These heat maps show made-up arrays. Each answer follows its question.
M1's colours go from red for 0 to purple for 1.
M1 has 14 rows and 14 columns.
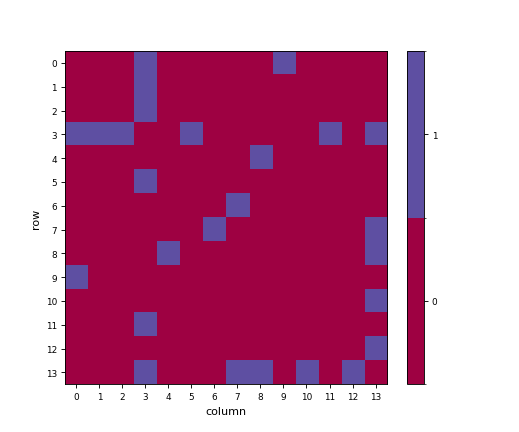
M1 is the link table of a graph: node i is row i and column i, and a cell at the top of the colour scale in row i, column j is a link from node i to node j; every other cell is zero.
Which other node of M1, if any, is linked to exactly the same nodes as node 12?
node 10
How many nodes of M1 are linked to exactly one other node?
9
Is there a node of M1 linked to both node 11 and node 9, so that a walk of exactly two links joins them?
no
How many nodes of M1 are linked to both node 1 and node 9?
0
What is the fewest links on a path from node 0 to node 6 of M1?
4
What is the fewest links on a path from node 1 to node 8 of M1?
3
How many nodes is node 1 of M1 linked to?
1
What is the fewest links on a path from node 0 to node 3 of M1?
1
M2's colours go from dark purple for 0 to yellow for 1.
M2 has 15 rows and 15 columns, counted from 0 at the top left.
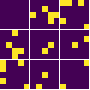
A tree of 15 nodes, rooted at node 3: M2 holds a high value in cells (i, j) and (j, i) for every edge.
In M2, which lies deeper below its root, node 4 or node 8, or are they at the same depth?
node 4
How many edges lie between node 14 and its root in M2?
2
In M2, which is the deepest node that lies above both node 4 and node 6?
14
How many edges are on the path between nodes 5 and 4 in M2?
6
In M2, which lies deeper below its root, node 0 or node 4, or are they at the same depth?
node 4
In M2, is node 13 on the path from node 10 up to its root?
no
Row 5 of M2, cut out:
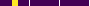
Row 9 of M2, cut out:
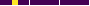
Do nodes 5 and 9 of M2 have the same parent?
yes
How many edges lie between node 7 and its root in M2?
2
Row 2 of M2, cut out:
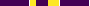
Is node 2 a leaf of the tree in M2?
no
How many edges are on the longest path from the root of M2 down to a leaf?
3
